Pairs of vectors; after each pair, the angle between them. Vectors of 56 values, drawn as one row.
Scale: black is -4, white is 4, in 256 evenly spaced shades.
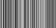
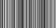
nearly opposite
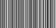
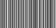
nearly parallel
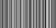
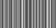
nearly parallel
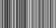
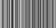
orthogonal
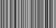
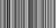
orthogonal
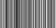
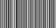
partly aligned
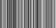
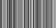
nearly parallel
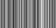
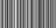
partly opposed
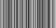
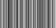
nearly parallel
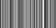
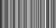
orthogonal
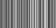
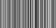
partly opposed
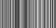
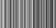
orthogonal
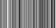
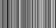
nearly opposite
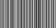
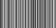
partly opposed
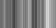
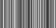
partly opposed
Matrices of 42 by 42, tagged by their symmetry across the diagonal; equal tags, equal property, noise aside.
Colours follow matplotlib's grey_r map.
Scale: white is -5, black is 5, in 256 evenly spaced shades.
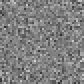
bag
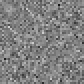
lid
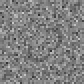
lid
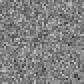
lid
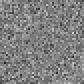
lid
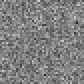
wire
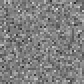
wire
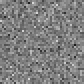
wire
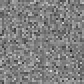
bag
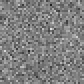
bag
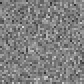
wire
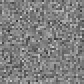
bag
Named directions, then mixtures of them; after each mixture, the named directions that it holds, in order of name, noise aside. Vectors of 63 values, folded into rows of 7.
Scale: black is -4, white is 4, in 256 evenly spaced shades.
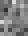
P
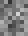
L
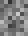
L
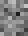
L, P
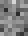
L, P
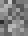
L, P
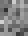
P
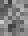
L, P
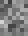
L, P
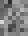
L, P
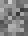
L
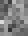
L, P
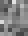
P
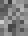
L, P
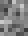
P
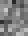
P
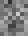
L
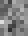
L, P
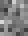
P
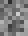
L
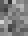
L, P
